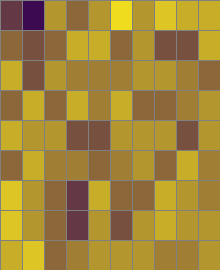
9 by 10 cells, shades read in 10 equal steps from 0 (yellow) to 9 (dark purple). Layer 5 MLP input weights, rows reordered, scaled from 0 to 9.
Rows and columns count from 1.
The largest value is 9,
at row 1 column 2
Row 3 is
2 6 3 4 4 4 3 3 4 5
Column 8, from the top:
1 6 3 5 3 5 2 2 4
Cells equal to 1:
4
